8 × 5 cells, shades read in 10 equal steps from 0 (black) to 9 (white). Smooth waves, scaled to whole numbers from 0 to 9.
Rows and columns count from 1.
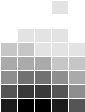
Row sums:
44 45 42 38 32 24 15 5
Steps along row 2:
same same same same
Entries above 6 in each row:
5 5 5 5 2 0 0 0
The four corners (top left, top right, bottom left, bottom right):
9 9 1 3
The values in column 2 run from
0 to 9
